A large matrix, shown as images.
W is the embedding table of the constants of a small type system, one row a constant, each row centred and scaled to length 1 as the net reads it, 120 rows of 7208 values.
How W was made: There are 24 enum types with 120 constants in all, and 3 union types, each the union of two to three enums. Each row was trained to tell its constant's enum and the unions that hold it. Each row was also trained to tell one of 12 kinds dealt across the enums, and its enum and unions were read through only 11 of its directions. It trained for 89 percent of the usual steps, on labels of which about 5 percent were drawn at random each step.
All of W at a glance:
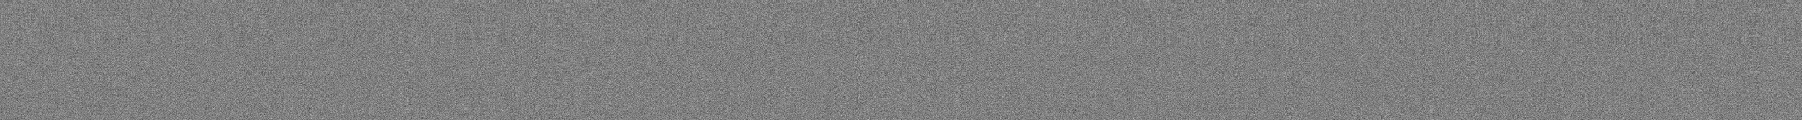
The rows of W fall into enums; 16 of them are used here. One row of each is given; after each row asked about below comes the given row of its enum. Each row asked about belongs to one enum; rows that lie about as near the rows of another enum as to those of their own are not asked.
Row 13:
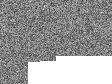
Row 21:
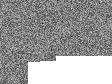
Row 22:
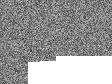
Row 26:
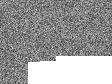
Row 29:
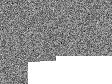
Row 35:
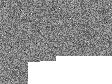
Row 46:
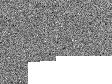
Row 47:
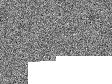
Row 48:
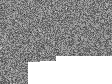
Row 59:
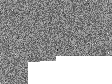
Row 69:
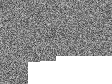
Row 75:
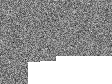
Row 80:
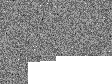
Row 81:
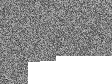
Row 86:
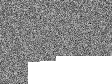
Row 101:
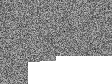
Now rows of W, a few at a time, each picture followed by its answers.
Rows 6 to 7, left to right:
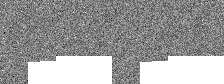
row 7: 29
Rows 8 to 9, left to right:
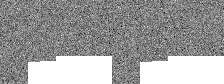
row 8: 75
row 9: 22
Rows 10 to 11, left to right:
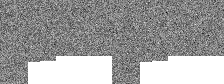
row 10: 59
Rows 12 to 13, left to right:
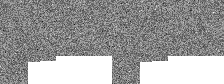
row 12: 101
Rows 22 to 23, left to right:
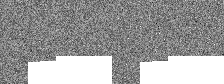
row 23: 75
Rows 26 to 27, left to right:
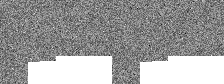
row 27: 48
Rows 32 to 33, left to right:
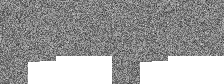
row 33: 21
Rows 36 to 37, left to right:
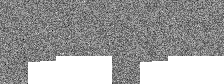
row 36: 101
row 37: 26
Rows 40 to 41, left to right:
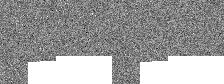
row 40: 46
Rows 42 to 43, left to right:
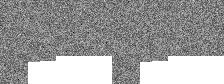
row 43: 26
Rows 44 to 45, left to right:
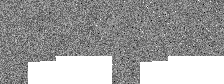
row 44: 13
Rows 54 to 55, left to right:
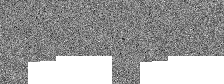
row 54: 48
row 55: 69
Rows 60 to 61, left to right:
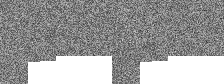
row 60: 69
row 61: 26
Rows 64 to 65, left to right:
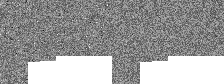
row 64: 47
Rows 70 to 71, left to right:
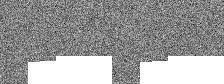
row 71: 35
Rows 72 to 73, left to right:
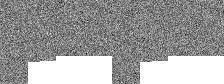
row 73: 75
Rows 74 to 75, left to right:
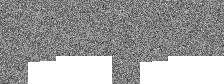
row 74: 26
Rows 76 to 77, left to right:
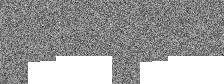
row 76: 21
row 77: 59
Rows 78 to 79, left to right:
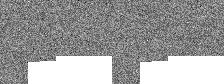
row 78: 22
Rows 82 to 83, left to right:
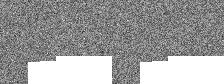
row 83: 21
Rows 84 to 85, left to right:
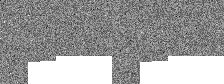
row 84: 59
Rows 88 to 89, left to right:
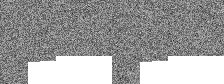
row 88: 22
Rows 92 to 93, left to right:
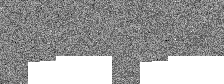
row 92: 21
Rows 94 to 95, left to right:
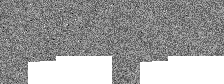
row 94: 29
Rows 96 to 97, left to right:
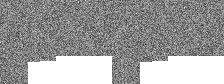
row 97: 80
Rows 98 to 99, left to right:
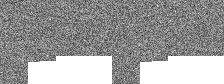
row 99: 46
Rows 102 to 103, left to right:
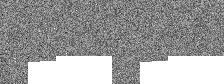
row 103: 29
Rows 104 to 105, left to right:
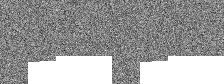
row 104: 22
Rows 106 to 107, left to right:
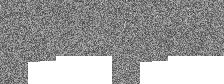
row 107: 81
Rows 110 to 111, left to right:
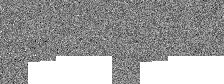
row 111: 101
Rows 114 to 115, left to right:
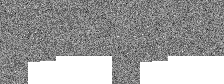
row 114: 59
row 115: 48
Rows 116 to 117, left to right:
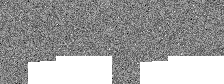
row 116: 35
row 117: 48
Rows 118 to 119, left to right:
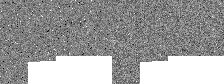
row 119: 46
